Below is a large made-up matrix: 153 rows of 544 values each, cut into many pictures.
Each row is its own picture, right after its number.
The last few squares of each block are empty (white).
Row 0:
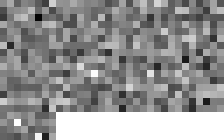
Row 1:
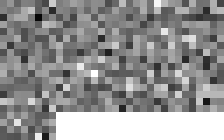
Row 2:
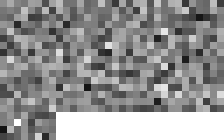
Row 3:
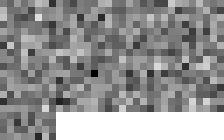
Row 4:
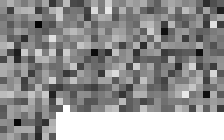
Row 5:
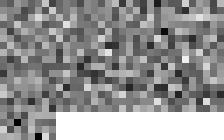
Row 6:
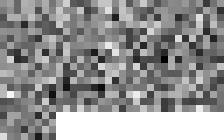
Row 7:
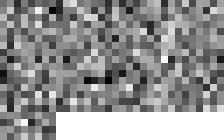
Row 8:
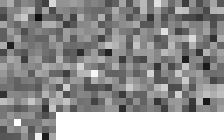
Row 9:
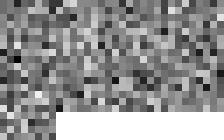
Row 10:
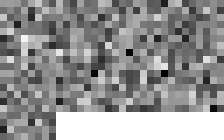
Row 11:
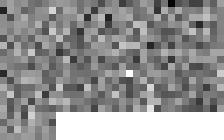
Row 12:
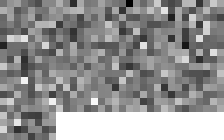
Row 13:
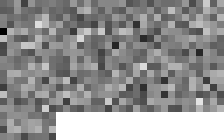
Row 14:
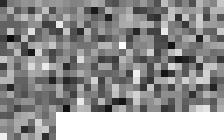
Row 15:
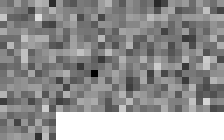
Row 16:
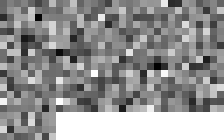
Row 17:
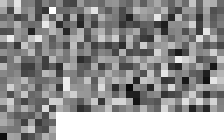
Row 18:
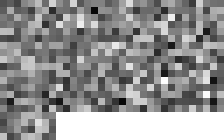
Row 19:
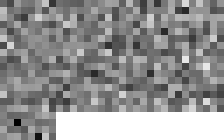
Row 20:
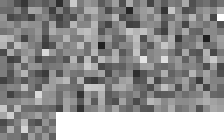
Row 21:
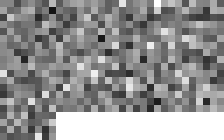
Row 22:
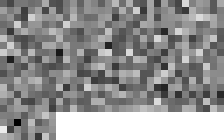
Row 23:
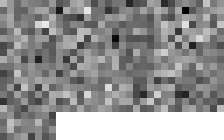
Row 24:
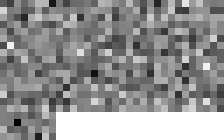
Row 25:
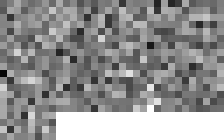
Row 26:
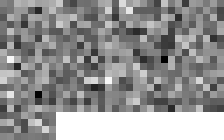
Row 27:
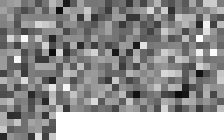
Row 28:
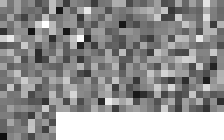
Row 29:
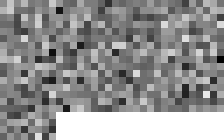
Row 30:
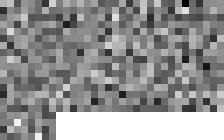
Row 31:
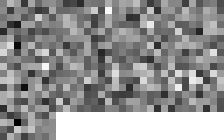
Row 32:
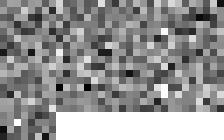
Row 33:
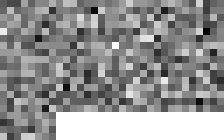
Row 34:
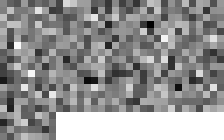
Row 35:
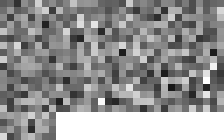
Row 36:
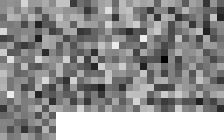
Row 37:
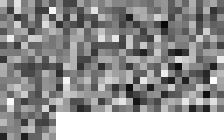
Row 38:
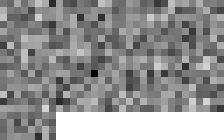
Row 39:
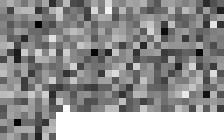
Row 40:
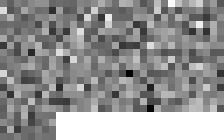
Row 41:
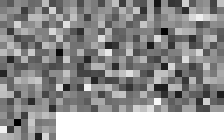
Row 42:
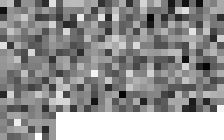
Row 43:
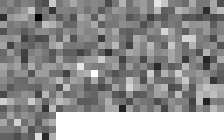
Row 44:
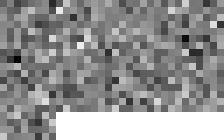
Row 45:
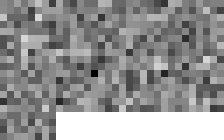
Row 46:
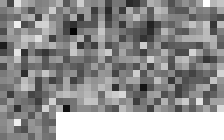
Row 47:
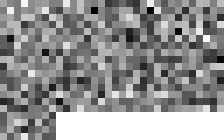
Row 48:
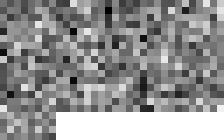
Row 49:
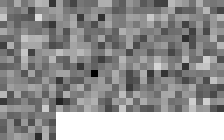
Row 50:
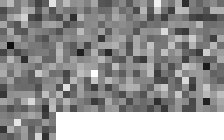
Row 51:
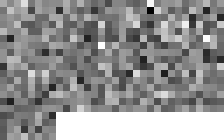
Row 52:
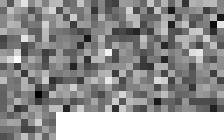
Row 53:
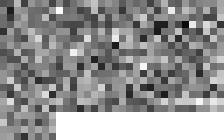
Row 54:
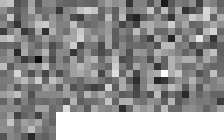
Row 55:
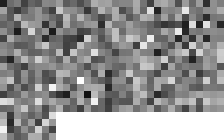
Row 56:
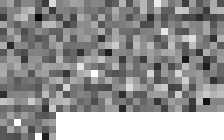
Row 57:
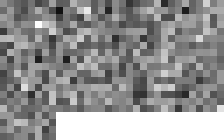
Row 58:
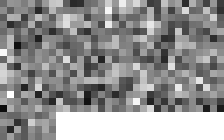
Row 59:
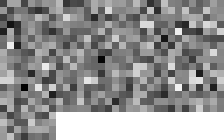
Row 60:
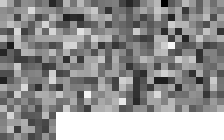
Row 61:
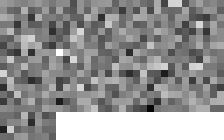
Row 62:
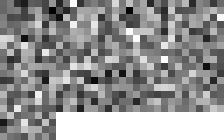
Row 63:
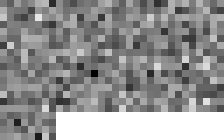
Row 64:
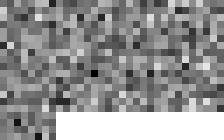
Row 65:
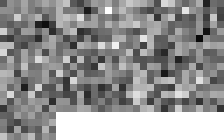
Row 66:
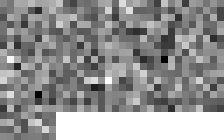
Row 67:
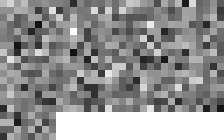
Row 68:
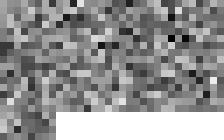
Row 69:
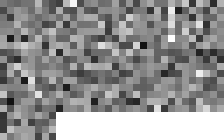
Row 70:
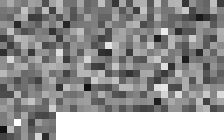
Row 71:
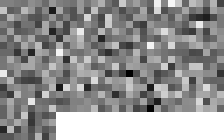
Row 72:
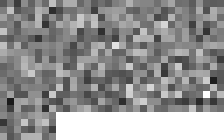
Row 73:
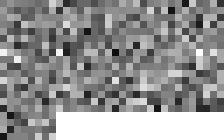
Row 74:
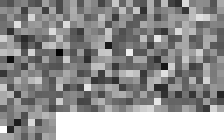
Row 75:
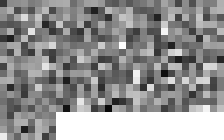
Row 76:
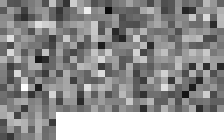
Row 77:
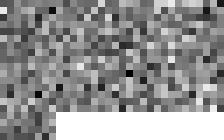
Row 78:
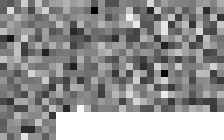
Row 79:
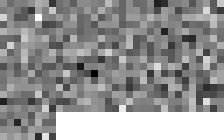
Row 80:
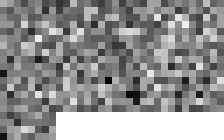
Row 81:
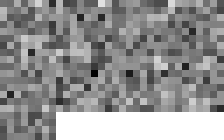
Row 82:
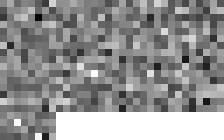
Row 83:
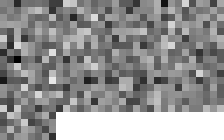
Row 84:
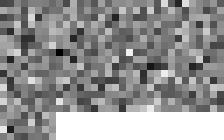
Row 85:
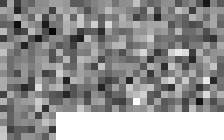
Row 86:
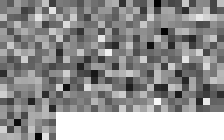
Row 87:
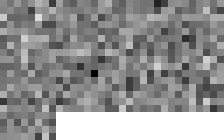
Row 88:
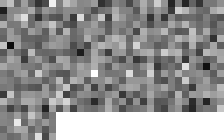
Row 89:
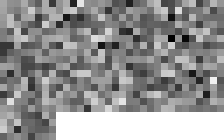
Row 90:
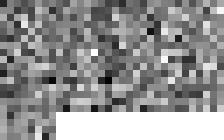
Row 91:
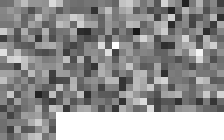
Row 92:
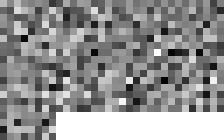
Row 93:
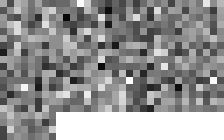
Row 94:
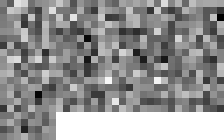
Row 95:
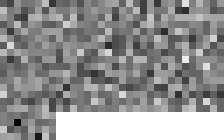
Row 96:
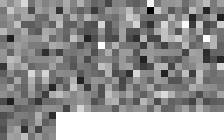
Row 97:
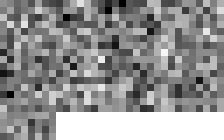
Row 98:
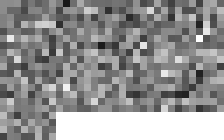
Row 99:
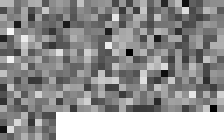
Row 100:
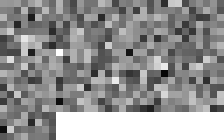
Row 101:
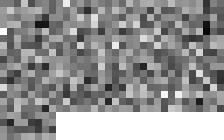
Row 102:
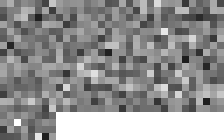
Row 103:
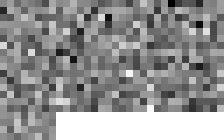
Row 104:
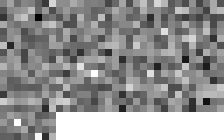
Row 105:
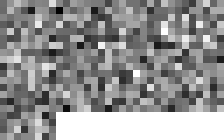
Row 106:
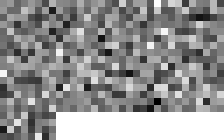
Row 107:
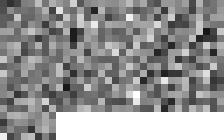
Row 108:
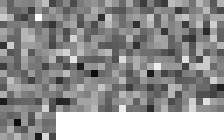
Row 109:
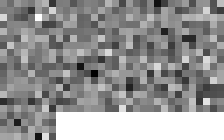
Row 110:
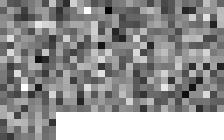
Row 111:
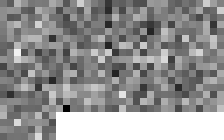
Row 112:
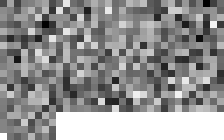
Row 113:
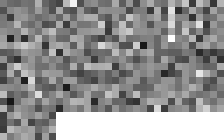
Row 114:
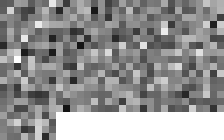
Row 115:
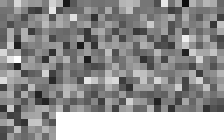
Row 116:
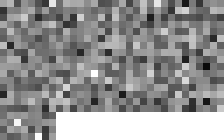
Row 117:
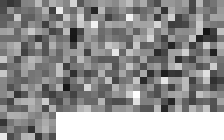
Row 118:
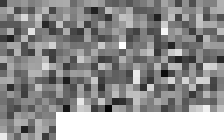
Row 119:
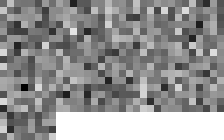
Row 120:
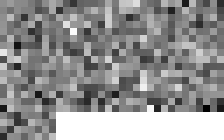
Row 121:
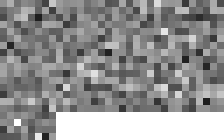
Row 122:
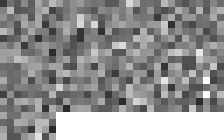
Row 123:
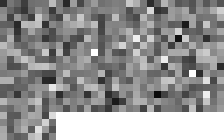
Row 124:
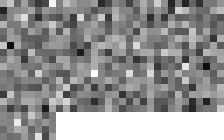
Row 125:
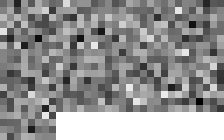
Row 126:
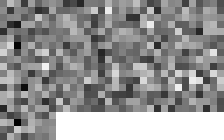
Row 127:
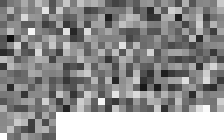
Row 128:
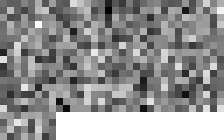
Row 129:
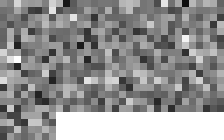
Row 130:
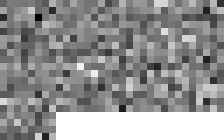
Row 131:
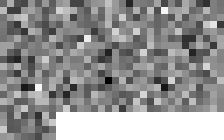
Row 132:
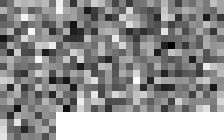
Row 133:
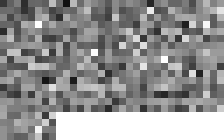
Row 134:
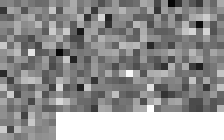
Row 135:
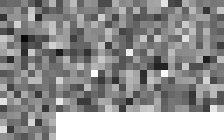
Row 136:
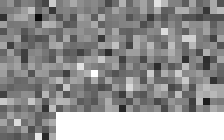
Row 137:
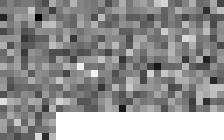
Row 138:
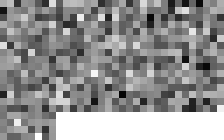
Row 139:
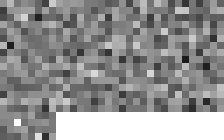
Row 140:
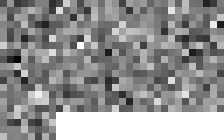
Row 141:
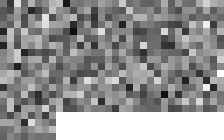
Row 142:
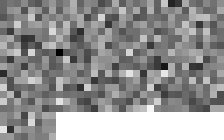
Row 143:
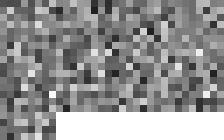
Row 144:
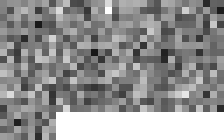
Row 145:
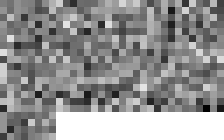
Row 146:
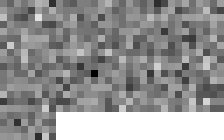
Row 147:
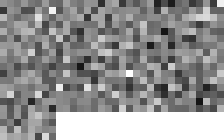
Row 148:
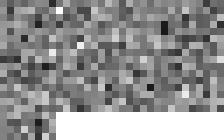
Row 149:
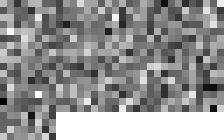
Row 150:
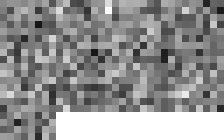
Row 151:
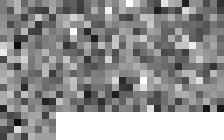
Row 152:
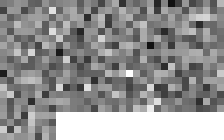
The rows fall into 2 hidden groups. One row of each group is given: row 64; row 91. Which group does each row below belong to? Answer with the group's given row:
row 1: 64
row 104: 64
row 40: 64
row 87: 64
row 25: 64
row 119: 91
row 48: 91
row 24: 64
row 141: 91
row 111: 91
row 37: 91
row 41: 64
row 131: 91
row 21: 64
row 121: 64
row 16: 64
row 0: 64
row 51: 91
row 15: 64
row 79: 64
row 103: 64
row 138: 64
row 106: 64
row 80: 91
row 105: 91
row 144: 91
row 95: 64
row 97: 91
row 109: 64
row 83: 91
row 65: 91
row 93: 91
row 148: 91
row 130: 64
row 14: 91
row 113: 91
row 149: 64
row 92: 91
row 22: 64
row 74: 64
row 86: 64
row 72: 91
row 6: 91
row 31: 91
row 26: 91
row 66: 91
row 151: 91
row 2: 64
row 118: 91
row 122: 91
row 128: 91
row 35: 91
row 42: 64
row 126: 91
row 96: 91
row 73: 91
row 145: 91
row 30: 64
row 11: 64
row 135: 64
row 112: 91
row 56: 64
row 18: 91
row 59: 91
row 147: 64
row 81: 64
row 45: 64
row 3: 64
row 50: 64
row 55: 91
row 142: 64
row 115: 91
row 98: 91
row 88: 64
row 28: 91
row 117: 91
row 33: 91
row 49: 64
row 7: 91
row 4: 91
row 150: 91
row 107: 91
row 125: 91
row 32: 64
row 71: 64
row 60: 91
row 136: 64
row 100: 64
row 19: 64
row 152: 64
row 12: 91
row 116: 64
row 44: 91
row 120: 91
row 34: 91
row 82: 64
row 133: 91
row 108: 64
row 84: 64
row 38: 64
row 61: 64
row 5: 64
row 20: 91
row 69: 91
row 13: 91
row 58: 91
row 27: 91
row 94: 91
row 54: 91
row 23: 91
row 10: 64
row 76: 91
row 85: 91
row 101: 91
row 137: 64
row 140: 91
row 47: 91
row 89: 91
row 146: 64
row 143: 91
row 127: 91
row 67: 91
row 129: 91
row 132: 91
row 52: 91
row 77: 64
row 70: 64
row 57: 91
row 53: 91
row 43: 64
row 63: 64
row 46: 91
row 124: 64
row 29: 91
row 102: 64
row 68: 91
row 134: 64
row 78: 91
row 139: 64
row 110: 91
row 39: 91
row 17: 91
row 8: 64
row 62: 91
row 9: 91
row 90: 91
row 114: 91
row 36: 91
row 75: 91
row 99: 64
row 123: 91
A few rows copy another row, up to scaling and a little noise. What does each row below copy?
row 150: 144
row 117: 107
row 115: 129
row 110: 76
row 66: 26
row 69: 113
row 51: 96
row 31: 126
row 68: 89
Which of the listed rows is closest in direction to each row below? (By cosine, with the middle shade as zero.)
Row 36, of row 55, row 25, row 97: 25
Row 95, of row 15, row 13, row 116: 15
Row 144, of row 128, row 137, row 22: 22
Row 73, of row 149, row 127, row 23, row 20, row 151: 151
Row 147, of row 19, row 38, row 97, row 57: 19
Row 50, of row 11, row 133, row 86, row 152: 133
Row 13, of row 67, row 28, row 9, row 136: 28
